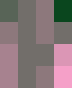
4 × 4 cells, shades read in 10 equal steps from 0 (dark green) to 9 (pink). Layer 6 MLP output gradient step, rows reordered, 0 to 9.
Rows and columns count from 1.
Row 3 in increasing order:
4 4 6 8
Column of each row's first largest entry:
3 1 4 4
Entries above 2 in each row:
3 4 4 4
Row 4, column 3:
5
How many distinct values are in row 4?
4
